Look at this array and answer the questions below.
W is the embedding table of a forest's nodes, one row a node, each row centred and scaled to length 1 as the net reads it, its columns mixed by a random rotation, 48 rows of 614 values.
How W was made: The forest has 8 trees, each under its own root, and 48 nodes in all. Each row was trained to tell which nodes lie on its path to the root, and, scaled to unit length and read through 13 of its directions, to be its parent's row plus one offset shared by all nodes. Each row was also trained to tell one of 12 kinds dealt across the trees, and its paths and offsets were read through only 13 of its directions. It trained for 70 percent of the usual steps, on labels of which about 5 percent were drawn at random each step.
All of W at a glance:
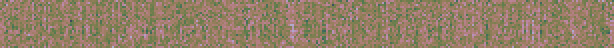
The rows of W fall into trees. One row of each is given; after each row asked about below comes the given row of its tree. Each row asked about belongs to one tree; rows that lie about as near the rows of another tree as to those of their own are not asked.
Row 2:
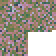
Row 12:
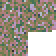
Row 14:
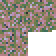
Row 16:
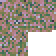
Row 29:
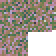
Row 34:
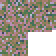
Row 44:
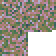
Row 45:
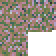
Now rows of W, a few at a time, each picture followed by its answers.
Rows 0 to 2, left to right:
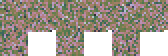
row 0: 44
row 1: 44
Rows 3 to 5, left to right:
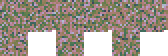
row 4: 45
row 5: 12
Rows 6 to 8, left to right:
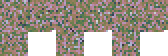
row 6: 12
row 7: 29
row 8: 2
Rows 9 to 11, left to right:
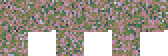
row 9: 34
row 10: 14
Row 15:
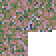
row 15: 14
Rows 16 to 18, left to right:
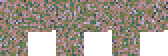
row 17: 2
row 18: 45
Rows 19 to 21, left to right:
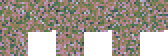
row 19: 14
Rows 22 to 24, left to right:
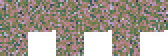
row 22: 16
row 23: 12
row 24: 29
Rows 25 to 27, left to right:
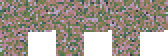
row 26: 45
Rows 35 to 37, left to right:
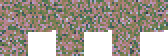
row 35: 34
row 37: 29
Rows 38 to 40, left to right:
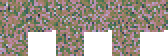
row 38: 29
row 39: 16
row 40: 16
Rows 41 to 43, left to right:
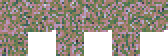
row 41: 12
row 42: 16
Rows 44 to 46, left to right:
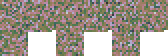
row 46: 2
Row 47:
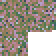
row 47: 29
